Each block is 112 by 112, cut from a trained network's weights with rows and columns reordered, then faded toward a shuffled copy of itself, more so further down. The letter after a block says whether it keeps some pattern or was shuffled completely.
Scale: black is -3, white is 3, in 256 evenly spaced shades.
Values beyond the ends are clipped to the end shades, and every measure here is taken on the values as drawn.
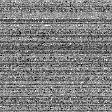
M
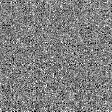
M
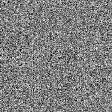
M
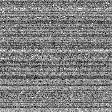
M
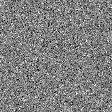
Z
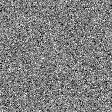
Z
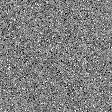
Z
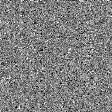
M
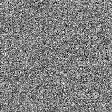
M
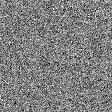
Z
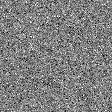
Z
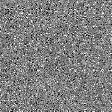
M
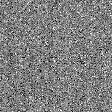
M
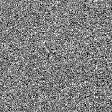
M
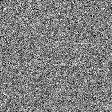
M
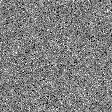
Z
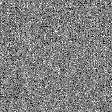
M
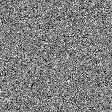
Z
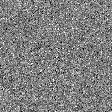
M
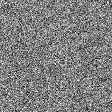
M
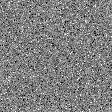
Z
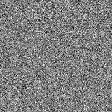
M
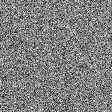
Z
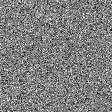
Z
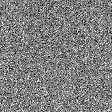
M
